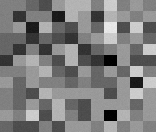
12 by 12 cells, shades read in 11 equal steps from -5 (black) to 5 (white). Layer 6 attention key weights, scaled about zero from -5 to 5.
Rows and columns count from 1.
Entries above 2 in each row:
1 0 2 1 1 0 1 1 1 0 1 0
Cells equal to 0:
30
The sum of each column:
-4 -10 -4 -3 -5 1 -2 -6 3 5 4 5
